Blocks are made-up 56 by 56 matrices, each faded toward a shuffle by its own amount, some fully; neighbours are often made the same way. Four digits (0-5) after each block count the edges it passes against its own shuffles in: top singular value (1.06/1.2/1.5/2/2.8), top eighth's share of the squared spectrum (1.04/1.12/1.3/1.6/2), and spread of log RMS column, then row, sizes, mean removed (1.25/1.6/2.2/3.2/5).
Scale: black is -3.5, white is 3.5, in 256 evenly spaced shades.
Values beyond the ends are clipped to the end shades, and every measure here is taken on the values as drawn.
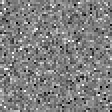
0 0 0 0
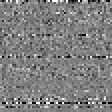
3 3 0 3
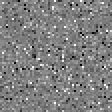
0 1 0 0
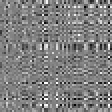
5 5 4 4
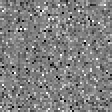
1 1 0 0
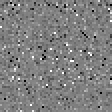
2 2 0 1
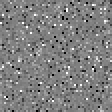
0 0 0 0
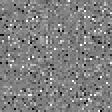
3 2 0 0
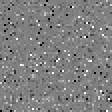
1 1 0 0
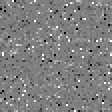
1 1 0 0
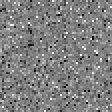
1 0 0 0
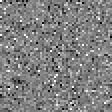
1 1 1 0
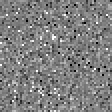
2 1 0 0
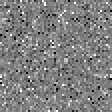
2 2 0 0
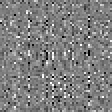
4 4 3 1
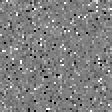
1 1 0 0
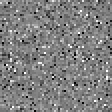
2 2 0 0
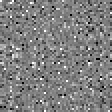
3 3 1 0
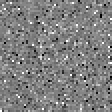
0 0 0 0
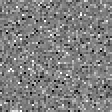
1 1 0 0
